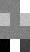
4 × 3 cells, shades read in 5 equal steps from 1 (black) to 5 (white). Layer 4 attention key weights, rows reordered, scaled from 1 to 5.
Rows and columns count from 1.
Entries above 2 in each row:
3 3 3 1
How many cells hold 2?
1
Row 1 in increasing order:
3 3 5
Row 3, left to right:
3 3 3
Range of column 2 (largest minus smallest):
2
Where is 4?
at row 2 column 1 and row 2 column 3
